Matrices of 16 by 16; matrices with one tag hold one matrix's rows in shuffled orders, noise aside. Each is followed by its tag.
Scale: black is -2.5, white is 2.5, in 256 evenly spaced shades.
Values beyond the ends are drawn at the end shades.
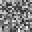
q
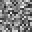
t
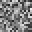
t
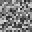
q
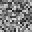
q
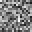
q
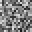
q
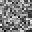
t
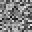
t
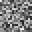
t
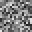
t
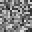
t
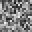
q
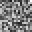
q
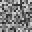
q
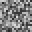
q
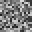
t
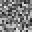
q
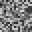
t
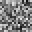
q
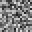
q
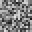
q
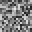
q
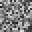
t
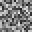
q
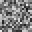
q
